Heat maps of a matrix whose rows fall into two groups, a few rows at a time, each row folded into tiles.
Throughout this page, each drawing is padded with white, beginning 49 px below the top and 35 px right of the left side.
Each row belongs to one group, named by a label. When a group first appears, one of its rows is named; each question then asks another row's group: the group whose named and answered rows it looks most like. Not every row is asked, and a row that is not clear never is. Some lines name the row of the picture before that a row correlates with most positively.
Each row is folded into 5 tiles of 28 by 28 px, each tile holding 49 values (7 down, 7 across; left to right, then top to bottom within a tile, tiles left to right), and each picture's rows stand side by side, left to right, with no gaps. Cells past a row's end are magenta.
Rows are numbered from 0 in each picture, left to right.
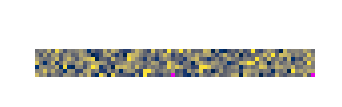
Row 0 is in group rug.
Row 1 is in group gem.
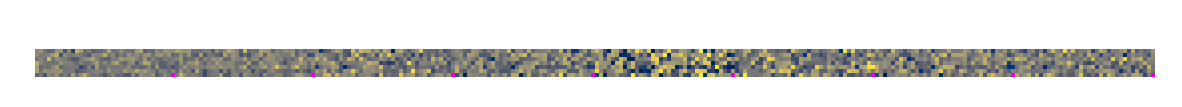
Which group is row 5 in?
rug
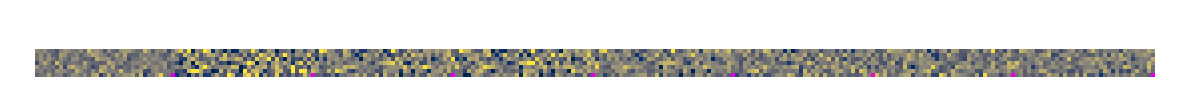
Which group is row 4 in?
gem
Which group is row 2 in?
gem
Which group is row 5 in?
gem
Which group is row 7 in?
gem
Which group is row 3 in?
gem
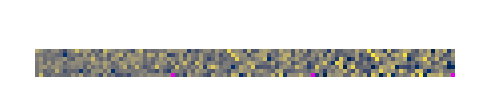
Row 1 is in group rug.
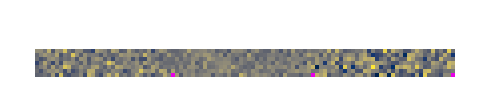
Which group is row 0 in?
gem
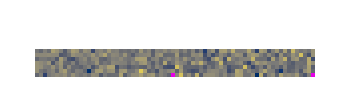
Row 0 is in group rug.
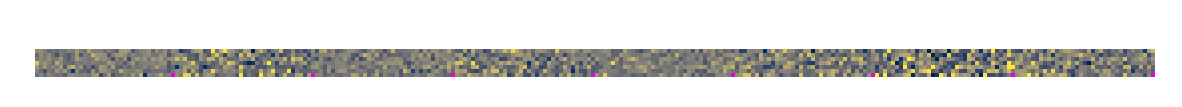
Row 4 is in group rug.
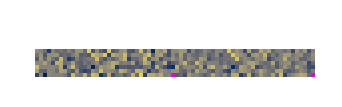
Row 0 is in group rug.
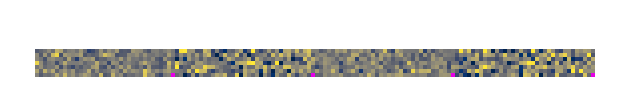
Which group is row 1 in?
gem
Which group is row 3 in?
gem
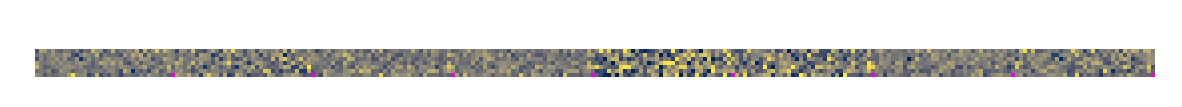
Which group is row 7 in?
gem
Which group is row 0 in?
gem
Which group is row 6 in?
rug
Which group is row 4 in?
gem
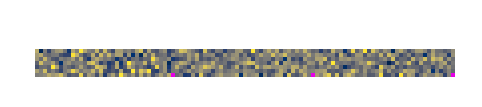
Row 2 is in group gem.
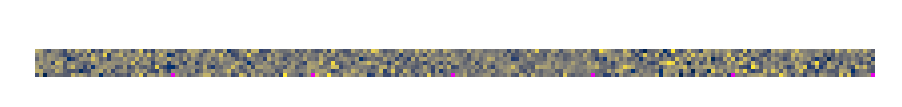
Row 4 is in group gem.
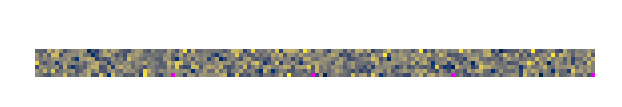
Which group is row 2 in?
rug
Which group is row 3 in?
gem
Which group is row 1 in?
gem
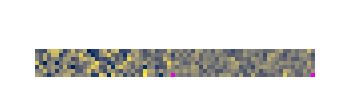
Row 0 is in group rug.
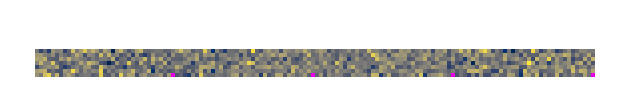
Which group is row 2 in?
rug
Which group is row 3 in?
gem
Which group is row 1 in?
gem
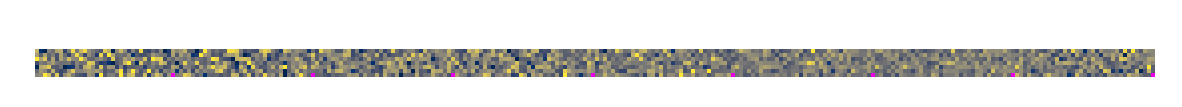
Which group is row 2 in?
gem
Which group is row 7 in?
gem
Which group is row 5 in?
gem
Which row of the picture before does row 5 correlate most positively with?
1
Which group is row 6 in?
gem
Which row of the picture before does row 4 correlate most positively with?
0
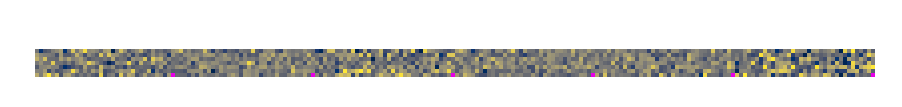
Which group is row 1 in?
gem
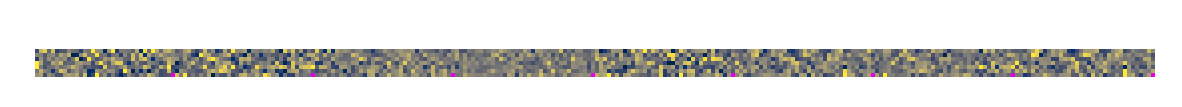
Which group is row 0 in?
gem
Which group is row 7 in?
rug
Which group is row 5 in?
rug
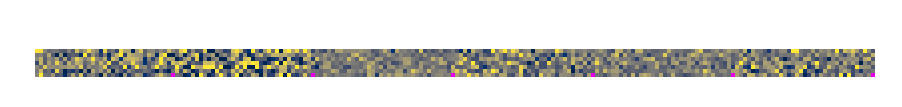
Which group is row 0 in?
rug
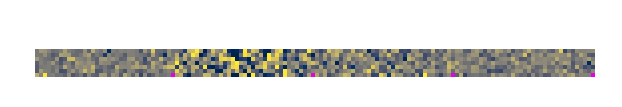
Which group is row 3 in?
rug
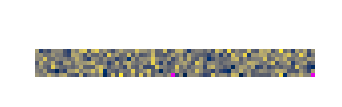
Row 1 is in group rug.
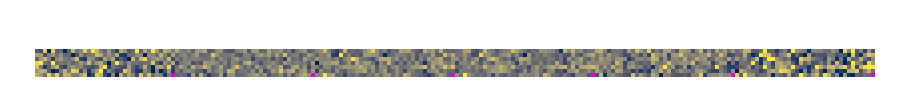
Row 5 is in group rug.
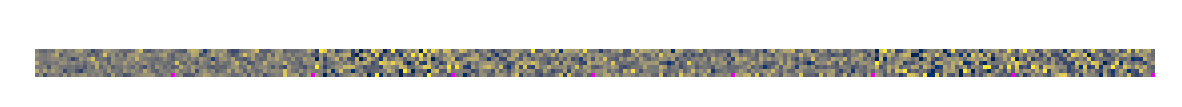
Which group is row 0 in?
rug
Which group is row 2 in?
gem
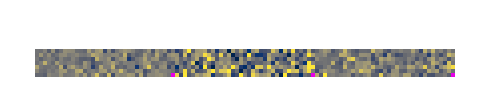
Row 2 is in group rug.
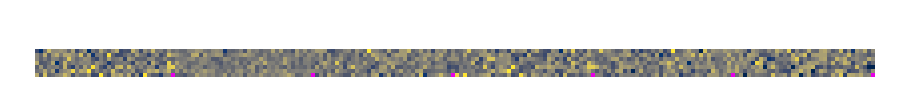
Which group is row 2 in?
rug
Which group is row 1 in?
rug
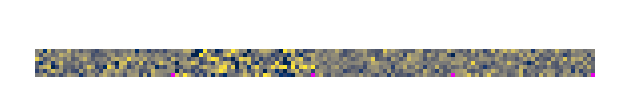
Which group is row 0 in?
gem
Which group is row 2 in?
rug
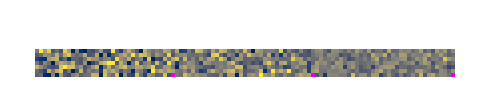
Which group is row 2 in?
rug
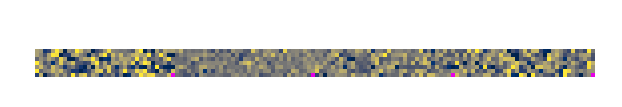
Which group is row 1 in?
gem
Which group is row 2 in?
rug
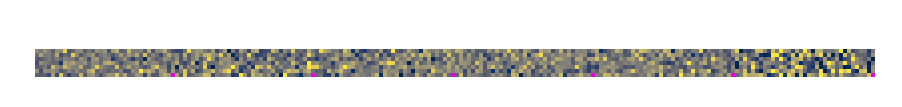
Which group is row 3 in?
rug
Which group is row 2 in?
gem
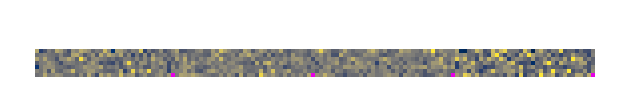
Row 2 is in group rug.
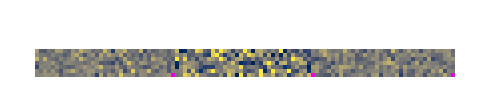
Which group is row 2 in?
gem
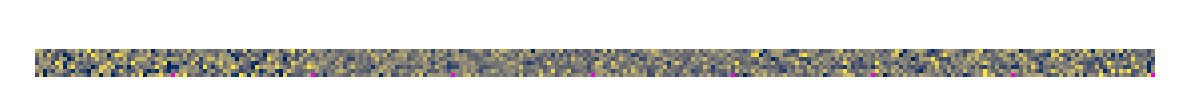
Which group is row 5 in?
rug
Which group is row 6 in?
rug
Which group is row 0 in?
rug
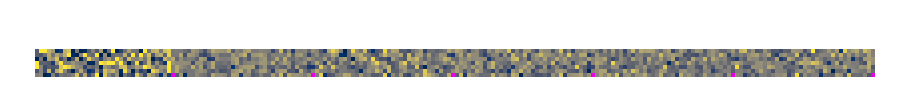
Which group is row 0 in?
gem
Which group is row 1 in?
rug
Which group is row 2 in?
rug
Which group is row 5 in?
gem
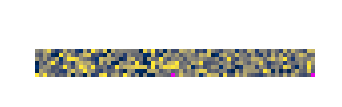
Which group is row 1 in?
gem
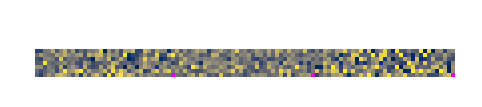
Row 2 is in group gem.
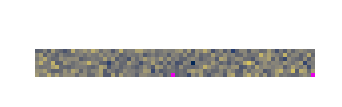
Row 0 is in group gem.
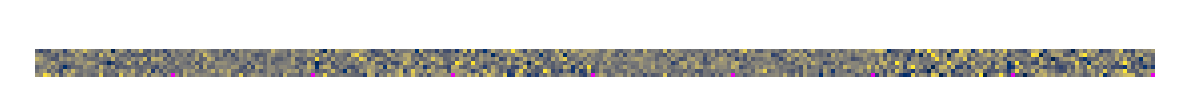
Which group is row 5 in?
gem
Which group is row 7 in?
rug
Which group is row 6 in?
rug
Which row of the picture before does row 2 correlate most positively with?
1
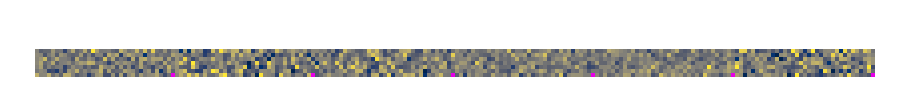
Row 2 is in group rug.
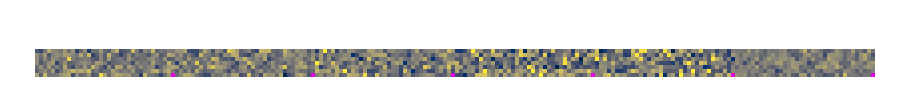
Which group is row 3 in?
rug
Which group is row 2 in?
gem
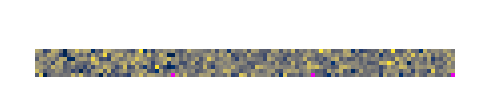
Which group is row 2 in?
gem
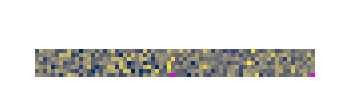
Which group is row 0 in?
gem
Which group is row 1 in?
gem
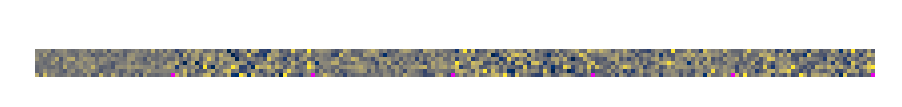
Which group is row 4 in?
gem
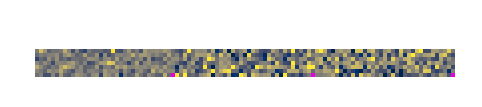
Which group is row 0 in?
gem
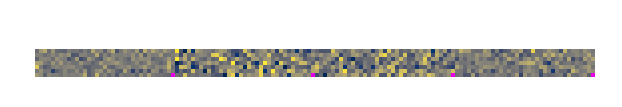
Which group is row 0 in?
gem
